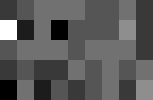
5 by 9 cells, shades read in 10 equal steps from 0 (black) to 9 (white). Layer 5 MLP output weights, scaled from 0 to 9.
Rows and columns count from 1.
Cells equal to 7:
0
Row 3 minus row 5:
3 0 3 1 1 1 0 2 -3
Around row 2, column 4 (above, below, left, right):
4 4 4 3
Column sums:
16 15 15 13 16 16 18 18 15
